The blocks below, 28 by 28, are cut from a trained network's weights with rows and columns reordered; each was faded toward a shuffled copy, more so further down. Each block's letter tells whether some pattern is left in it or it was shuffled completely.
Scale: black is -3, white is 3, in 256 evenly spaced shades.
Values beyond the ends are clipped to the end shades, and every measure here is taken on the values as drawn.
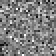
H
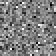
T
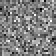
H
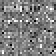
T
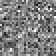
T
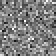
H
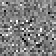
T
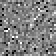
H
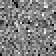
T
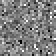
H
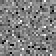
H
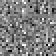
T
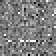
T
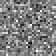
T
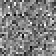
T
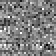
T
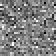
T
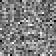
T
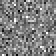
H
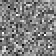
H
